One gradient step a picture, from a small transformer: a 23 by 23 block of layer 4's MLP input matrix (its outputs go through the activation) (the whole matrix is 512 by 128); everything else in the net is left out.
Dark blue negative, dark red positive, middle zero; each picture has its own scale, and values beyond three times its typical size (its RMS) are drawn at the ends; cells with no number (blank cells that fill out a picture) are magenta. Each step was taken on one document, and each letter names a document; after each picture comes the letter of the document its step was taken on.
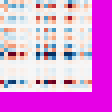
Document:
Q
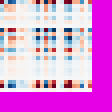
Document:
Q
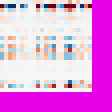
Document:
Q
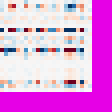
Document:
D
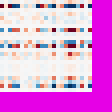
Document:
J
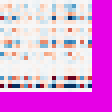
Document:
J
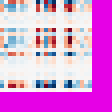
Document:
Q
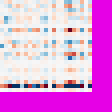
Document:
J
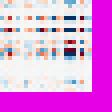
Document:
D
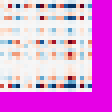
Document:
J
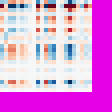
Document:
Q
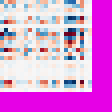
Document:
D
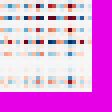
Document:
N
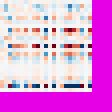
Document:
J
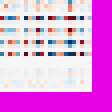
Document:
N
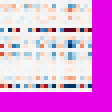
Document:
J
